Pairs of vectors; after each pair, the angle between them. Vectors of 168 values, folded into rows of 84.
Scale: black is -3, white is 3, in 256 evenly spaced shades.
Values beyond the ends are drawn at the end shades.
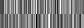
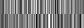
nearly parallel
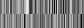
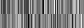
partly opposed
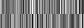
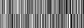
orthogonal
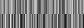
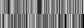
partly aligned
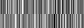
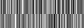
nearly parallel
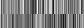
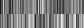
partly opposed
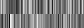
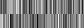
nearly opposite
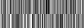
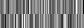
orthogonal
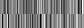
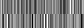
partly aligned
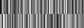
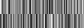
nearly opposite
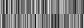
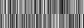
nearly opposite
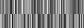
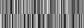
nearly parallel
